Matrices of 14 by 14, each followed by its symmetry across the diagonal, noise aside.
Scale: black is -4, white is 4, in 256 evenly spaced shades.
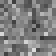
neither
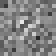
symmetric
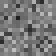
symmetric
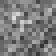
symmetric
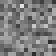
neither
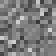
symmetric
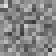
symmetric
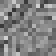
symmetric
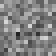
neither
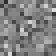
symmetric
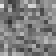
neither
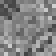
symmetric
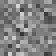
neither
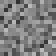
symmetric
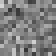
neither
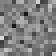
symmetric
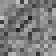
symmetric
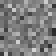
neither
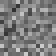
neither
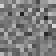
neither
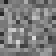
neither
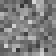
neither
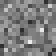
symmetric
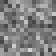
neither
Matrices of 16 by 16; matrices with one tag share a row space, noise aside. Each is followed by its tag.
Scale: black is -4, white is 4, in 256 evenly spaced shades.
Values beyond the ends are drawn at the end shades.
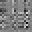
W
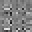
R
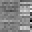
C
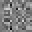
R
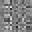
R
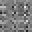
W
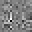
R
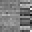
C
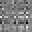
W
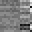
C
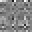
W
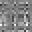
W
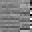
C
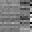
C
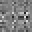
W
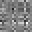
W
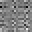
W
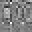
R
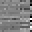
C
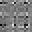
W
